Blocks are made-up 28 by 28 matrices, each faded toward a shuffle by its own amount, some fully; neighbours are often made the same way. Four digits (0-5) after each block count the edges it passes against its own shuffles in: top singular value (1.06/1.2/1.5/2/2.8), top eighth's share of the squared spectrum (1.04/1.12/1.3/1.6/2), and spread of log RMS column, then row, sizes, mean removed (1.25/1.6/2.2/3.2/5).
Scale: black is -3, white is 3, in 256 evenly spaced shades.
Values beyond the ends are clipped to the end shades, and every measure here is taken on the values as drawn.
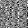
3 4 2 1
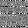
2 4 0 3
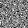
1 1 0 0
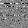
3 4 0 2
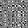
4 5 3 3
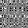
4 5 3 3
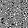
2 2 0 0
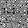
3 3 1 0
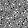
0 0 0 0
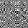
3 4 2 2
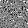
2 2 0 1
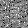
2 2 0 0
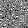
0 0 0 0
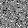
0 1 0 0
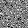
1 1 0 0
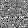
2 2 0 1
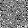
1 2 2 1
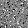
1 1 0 0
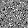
0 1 0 0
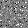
0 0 0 0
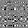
3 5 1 3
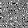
2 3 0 1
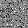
2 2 0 1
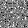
2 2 0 1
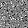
1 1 0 0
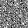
0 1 0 0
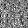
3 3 1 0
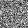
0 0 0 0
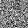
2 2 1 0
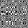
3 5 2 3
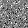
0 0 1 0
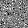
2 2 0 0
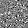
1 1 0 0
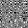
3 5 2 2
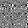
3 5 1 2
